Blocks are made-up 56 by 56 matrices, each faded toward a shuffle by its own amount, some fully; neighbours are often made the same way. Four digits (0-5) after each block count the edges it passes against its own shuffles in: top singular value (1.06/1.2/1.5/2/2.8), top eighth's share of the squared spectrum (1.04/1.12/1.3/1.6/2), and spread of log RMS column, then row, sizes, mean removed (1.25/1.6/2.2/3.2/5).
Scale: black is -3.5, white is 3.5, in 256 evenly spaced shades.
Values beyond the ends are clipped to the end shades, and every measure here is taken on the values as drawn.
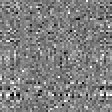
4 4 2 2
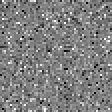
2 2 0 1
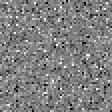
0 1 0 0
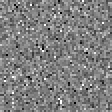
0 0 0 0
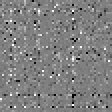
2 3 1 2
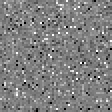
0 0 0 0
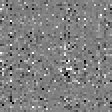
2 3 2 2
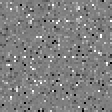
1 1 0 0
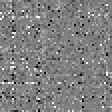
2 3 2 2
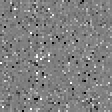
2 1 0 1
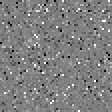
1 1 0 0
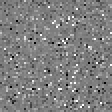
1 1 1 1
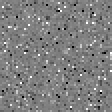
0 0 0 0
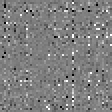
2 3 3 2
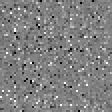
1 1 1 0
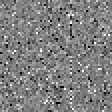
1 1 1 0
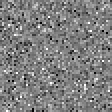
0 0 0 0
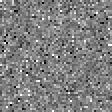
1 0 0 0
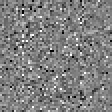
1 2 2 0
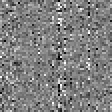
2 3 3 0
